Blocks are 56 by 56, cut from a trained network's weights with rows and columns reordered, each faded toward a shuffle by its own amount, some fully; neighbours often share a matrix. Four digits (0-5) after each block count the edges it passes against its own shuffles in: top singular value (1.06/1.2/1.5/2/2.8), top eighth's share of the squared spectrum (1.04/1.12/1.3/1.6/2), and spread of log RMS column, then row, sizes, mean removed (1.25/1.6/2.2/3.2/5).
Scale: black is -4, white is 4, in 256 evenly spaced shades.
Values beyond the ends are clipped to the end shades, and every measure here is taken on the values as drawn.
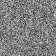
1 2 0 0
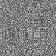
4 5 1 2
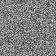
0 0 0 0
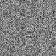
3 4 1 1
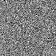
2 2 0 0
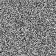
1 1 0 0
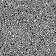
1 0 0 0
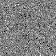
3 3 1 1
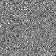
3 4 1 2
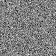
1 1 0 0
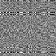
4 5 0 3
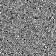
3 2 0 1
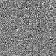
3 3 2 1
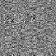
4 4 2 1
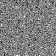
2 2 0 0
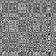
4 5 2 2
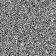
0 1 0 0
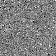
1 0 0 0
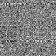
3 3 0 2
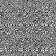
4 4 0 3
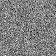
2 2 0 0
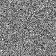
0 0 0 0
